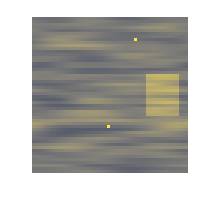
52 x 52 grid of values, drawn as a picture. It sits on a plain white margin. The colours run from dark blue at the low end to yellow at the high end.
Ninth with the highest average: middle right. Lone odd cells: 2, each higher than its neighbours. Odd patch: higher, in the middle right. Roughest part: middle right.
